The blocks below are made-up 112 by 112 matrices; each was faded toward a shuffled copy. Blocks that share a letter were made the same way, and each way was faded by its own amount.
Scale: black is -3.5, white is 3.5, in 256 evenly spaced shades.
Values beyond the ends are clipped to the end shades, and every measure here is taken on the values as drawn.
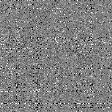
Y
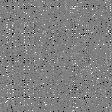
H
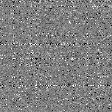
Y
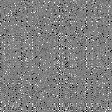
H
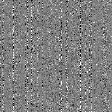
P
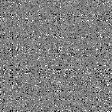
Y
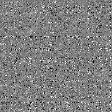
Y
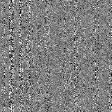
P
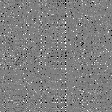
H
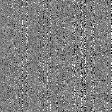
P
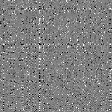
H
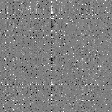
H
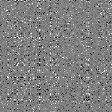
H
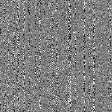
P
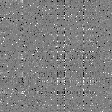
H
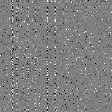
H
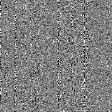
P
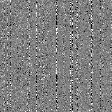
P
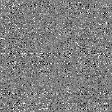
Y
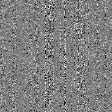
P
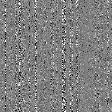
P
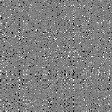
H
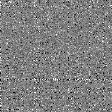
Y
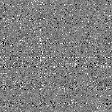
Y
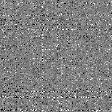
Y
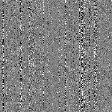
P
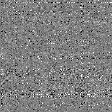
Y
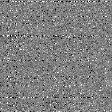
Y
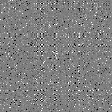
H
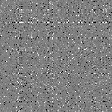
H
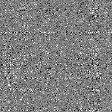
Y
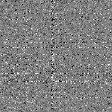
Y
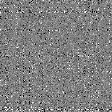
Y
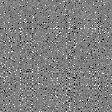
H
